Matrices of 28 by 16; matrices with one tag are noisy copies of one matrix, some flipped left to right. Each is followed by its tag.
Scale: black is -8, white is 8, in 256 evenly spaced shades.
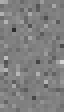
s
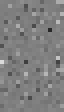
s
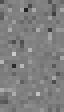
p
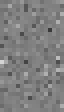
s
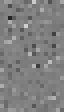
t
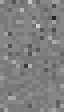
t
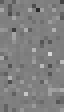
p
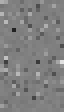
s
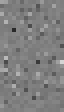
s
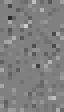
t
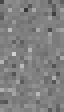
p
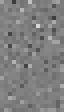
t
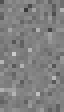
p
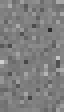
s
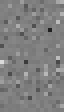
s
